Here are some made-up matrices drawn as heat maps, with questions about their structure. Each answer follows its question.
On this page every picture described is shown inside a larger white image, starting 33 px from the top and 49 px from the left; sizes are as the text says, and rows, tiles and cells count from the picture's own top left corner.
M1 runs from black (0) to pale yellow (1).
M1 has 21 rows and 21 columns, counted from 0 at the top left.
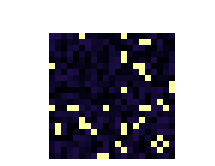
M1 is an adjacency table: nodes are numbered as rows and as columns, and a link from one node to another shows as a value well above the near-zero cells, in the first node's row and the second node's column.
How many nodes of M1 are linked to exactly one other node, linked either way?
7
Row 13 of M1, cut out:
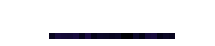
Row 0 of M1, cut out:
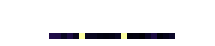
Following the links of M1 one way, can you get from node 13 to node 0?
no
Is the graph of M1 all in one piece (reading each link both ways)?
no
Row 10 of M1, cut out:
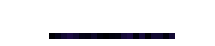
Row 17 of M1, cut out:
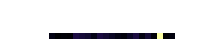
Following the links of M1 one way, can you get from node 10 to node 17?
no
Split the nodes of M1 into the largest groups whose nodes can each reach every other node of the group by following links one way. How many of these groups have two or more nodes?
1
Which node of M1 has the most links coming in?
node 12
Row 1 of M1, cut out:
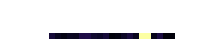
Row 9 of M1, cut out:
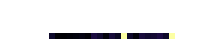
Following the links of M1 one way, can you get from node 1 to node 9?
yes
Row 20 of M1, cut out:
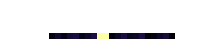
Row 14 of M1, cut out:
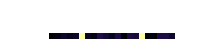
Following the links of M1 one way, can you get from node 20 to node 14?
yes
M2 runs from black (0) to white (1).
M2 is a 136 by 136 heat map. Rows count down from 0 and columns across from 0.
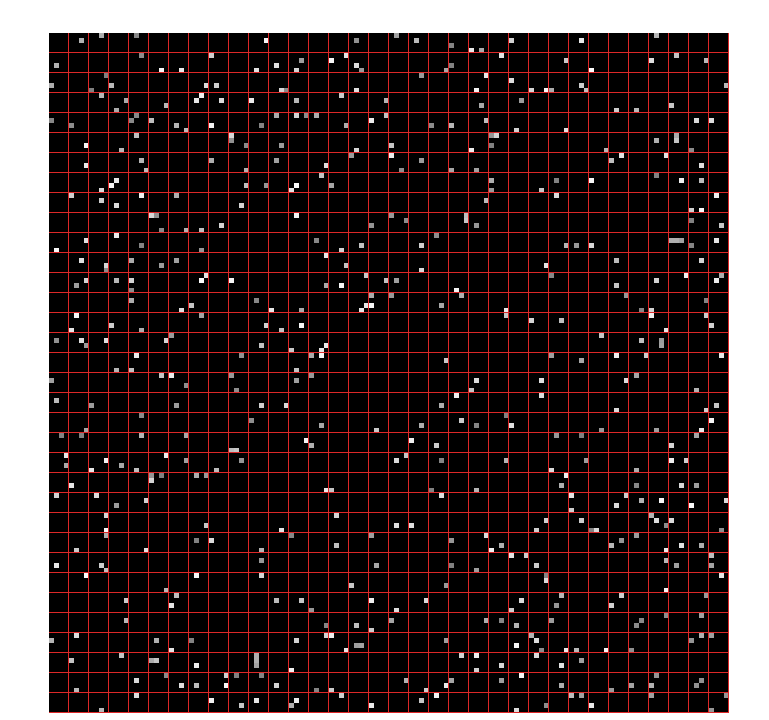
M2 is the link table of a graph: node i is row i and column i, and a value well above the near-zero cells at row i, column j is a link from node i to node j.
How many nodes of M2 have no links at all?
1
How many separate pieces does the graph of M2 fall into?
2
